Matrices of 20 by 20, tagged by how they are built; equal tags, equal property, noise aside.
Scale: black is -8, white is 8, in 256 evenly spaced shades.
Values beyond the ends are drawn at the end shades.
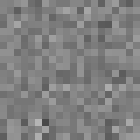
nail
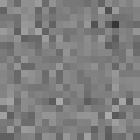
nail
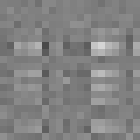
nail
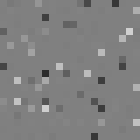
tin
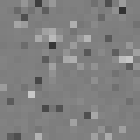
tin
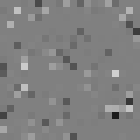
tin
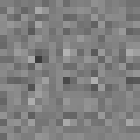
nail
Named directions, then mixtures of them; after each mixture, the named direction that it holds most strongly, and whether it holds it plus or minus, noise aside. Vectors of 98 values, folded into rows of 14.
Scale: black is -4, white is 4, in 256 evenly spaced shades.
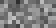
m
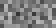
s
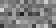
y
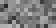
m, minus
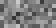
m, minus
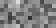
m, minus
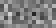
s, plus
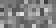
y, minus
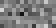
y, plus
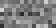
y, plus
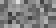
m, minus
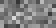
m, plus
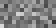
s, minus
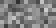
m, plus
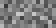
s, minus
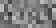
s, minus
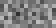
s, plus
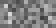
m, plus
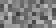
s, plus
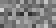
y, plus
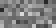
y, minus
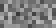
s, plus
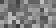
m, plus
